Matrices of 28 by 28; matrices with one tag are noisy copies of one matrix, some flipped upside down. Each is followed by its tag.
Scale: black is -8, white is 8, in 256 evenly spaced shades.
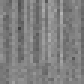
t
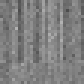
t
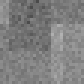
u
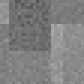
u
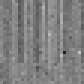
t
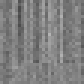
t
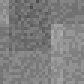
u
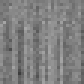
t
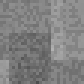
u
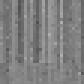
t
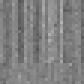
t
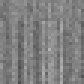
t
